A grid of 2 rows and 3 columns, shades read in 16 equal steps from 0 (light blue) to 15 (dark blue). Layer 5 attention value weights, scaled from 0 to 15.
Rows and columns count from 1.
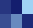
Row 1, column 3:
0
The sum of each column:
24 21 14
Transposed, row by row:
13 11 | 15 6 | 0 14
